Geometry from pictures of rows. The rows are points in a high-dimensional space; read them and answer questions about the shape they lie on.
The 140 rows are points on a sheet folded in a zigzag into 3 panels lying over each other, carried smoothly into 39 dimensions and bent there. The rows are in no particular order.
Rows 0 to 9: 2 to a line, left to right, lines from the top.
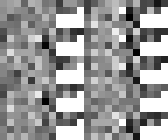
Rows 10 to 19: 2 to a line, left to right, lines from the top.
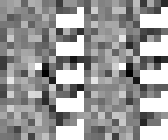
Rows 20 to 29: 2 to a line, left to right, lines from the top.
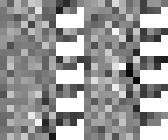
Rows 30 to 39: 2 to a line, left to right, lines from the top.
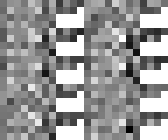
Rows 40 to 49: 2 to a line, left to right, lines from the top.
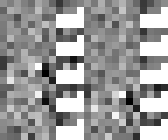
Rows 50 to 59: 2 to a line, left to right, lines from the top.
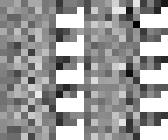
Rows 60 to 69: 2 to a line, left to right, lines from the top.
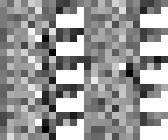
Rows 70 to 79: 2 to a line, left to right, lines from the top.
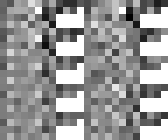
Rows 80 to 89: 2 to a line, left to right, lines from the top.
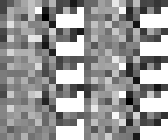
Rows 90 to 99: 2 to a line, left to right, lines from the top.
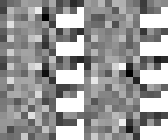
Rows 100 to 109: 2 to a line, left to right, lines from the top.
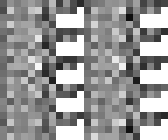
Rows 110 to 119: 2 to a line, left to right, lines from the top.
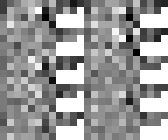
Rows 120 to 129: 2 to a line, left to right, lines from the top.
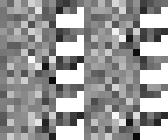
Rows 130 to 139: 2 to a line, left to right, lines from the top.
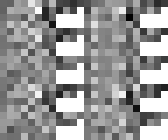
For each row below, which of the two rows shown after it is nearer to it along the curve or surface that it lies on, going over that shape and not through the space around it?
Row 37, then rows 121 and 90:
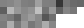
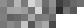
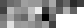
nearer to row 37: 90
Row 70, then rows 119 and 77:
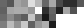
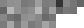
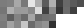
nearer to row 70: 77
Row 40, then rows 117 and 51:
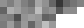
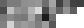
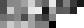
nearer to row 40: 117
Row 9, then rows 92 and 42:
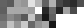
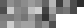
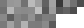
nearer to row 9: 42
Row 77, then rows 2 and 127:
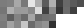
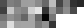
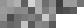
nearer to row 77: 127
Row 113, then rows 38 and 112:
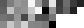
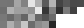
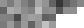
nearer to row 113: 38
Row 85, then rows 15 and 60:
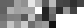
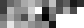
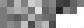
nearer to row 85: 60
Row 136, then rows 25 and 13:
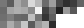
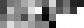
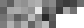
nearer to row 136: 13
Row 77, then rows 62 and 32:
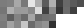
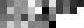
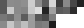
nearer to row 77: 62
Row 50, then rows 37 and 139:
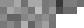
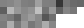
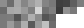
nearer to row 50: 139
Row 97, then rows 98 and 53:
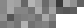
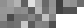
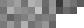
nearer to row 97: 53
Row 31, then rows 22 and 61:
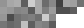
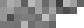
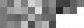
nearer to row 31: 22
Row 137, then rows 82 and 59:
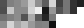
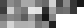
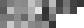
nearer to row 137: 59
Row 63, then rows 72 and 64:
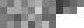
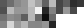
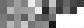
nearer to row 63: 72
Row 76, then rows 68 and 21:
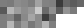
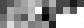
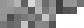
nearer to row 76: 68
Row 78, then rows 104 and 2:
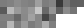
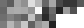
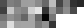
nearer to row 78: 2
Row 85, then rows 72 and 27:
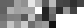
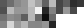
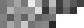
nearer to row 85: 27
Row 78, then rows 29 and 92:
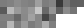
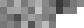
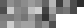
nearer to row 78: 92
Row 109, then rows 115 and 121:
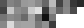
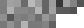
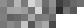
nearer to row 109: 115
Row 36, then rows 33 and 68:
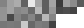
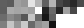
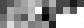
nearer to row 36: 33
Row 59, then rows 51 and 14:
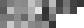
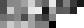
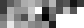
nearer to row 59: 51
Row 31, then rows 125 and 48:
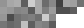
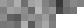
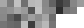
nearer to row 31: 125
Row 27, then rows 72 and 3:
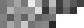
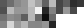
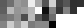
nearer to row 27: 3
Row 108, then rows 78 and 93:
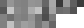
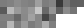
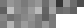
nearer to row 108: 93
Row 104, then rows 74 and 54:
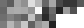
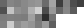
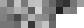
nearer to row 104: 54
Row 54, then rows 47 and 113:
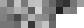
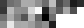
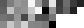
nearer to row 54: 113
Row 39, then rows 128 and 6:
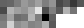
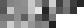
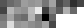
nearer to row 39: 6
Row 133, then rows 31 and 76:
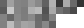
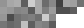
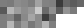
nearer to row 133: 76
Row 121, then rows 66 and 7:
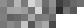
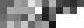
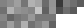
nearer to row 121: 66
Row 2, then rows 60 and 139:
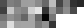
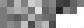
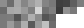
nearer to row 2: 139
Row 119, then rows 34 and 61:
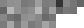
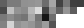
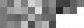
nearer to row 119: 34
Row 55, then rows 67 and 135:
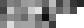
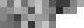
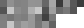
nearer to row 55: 135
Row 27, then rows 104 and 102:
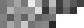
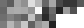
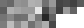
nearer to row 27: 104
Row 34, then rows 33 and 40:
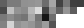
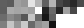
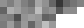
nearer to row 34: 40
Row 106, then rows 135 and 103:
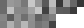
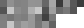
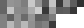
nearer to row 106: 103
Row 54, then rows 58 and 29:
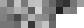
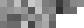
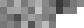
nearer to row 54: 58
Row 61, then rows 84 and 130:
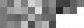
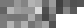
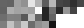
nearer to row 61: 130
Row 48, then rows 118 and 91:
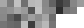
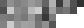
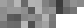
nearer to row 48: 91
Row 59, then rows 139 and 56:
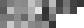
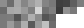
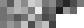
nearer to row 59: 139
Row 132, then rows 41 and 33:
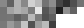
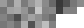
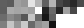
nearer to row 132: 33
